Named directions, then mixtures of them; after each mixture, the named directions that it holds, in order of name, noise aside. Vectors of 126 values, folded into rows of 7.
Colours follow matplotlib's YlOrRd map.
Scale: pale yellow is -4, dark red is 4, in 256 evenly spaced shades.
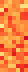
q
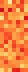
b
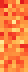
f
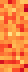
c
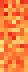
f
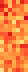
b, f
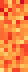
b, f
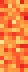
f, q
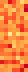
c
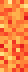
b, q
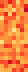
c, f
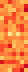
c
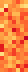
f, q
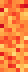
q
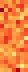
b, q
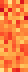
b, f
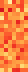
b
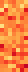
c, q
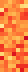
q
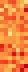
c, q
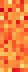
b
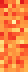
f
